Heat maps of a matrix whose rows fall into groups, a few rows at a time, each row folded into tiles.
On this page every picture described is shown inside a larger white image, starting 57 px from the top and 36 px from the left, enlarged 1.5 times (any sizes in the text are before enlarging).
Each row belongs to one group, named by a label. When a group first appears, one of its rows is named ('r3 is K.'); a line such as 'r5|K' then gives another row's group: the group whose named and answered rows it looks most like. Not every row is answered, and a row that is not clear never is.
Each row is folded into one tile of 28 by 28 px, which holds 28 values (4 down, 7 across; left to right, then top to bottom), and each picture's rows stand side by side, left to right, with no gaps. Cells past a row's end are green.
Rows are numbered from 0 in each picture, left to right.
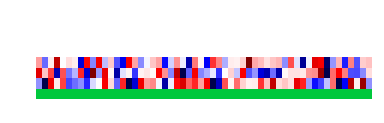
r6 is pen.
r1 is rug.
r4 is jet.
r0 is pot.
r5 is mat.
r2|jet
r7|jet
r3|rug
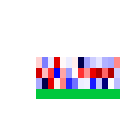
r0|pot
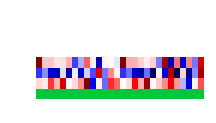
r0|mat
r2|mat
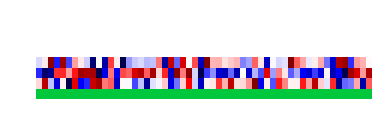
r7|jet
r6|mat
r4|mat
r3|rug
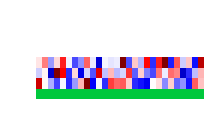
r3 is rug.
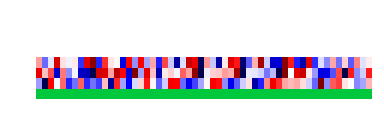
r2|rug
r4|pen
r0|pot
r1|jet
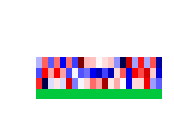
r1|mat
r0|jet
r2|rug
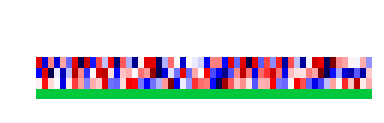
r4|jet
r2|pen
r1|rug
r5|rug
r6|pen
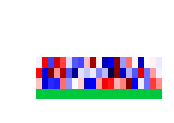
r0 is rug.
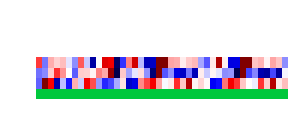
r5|mat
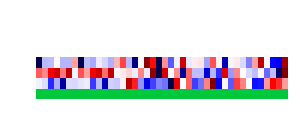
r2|pen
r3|pot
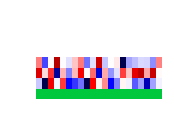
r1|pot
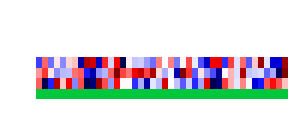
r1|jet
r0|jet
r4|jet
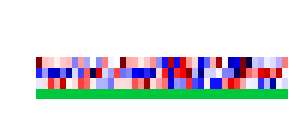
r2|mat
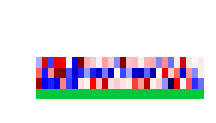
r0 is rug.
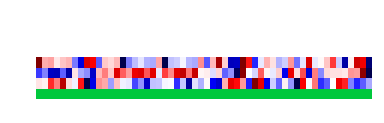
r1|jet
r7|pen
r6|pot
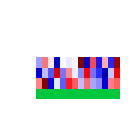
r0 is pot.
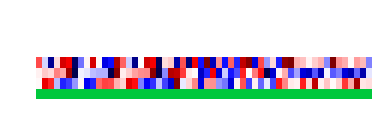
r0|pen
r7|mat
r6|mat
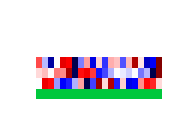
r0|pen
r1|jet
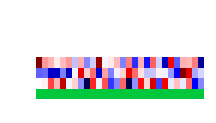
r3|rug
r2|jet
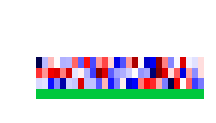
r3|pot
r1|rug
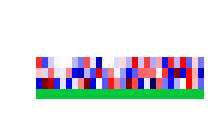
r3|rug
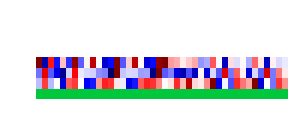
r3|mat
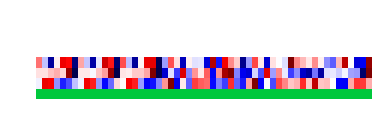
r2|pen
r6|mat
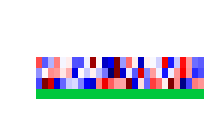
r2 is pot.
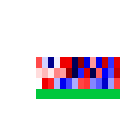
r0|pen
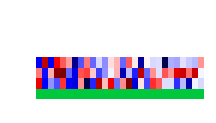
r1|jet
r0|rug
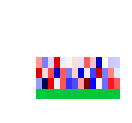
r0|pot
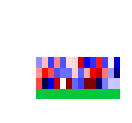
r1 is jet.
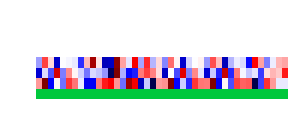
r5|jet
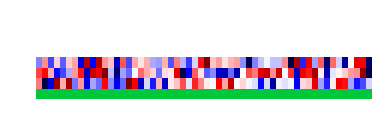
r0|jet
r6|rug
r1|rug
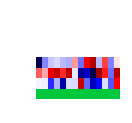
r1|jet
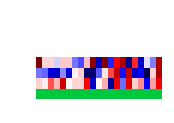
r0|mat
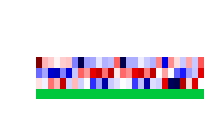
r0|mat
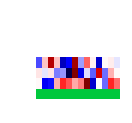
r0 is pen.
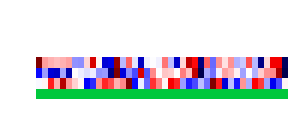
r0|mat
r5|pen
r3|pen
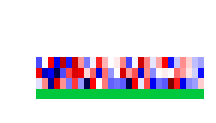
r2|pot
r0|jet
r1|pot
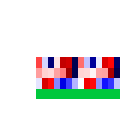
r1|pen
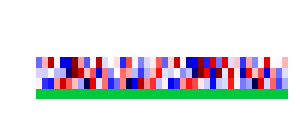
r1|pot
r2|jet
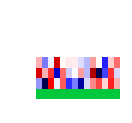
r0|pot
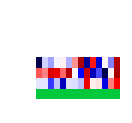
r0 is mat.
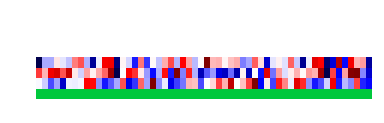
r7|rug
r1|pen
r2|jet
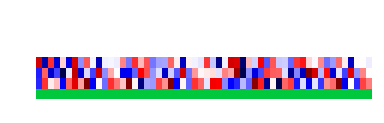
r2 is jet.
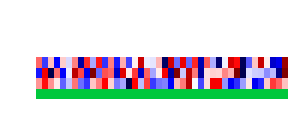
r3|rug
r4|pen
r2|pot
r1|rug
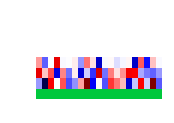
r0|pot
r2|jet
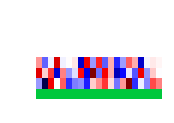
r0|pot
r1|rug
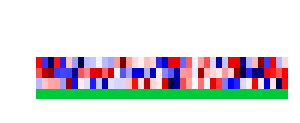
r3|jet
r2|mat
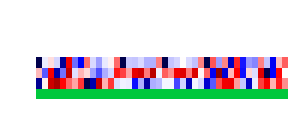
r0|rug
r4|rug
